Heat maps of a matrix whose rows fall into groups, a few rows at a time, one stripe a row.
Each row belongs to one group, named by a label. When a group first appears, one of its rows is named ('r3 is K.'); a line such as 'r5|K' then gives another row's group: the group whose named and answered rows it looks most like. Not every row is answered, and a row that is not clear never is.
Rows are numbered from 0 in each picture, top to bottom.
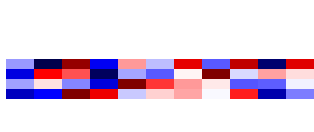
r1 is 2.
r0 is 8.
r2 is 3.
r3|8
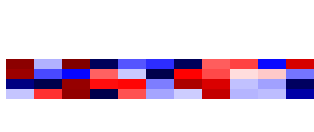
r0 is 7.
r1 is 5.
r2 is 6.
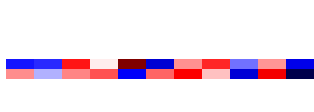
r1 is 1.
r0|6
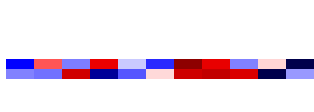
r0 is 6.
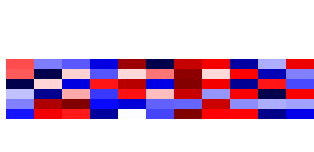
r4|2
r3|8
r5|2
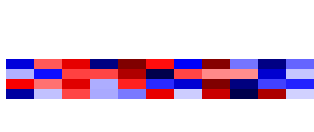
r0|3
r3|1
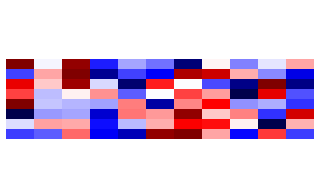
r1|2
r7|1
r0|7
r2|1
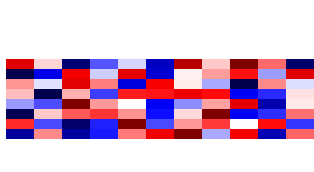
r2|1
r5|6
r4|8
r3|3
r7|3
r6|5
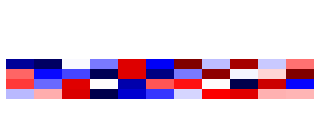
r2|1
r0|8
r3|2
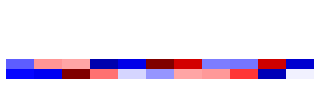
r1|8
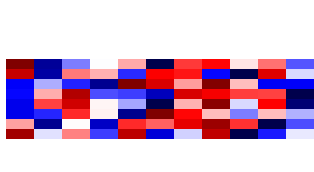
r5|1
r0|5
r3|2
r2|3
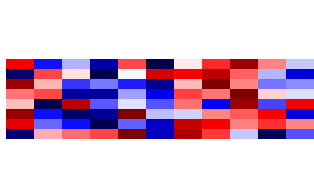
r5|5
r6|5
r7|6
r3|5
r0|5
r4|8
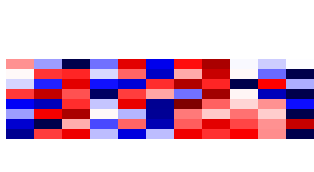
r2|1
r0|5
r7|2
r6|8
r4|6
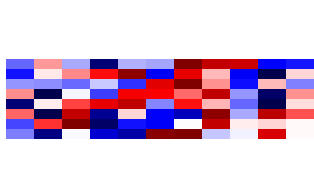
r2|1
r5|7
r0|2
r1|6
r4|6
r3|3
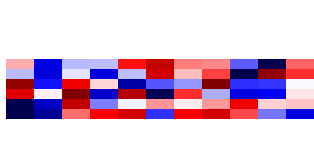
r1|1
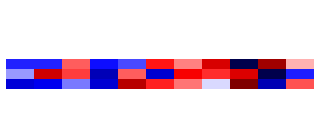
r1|2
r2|3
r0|1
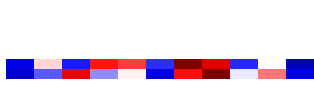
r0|6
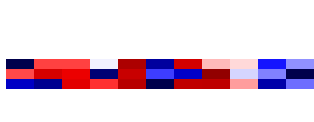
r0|6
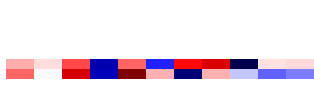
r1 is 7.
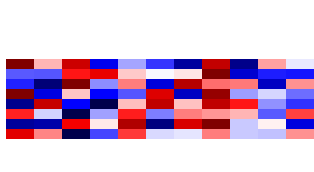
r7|5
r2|8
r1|6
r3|7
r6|6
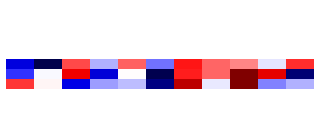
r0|8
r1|2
